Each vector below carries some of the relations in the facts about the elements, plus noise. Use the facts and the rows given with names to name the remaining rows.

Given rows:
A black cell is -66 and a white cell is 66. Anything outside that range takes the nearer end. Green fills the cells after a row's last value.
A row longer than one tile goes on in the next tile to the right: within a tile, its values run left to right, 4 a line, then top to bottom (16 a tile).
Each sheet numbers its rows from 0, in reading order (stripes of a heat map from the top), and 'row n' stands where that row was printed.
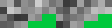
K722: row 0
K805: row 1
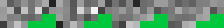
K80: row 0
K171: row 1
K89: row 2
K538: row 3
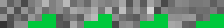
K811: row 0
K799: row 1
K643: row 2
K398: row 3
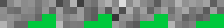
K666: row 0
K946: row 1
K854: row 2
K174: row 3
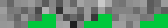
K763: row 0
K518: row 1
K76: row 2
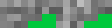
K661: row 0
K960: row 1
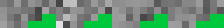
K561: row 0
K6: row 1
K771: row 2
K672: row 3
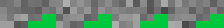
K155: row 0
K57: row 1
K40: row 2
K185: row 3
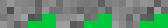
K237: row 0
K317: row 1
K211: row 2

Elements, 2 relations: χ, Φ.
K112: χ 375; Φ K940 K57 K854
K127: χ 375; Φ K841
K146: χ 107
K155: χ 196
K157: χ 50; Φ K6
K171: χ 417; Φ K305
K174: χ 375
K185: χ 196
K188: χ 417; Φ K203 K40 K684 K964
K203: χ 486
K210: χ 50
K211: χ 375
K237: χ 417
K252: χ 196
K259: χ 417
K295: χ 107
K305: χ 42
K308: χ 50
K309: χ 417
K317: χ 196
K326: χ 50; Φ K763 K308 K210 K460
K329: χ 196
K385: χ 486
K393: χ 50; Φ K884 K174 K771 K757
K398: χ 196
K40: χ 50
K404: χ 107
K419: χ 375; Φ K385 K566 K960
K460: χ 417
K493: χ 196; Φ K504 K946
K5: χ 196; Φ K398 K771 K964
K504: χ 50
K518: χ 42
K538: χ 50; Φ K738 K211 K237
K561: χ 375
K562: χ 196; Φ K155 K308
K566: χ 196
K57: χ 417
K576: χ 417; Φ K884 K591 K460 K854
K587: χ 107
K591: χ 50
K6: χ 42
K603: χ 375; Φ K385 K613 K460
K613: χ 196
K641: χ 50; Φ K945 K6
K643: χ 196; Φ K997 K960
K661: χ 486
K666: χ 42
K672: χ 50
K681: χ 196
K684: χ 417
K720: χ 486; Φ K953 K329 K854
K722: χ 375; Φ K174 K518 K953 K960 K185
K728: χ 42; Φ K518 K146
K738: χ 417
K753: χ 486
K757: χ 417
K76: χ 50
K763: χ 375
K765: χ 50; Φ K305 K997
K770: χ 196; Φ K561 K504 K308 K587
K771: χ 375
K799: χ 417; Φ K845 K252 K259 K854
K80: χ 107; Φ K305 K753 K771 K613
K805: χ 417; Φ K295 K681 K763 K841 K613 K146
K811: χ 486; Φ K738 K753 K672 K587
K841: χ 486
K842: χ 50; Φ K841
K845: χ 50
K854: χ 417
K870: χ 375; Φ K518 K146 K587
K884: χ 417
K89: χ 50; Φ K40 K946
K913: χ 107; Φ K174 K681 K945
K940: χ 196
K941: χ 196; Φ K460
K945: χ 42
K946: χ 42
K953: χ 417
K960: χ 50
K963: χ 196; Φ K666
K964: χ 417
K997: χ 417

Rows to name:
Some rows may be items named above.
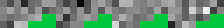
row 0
K89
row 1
K770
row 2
K945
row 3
K171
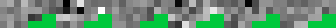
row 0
K997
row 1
K841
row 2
K763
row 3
K127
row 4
K493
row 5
K538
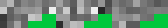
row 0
K576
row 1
K765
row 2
K613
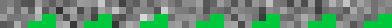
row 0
K5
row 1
K146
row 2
K326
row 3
K210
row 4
K587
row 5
K308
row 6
K953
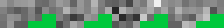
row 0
K385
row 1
K419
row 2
K728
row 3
K393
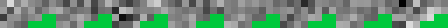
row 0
K854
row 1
K308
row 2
K870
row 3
K504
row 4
K404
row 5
K562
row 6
K295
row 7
K842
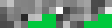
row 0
K720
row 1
K460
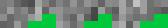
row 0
K963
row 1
K561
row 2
K960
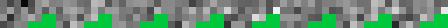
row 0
K770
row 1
K913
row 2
K763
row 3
K188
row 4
K941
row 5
K753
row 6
K913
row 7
K603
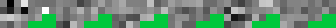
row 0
K841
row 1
K188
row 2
K112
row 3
K385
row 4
K870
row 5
K681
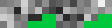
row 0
K305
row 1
K728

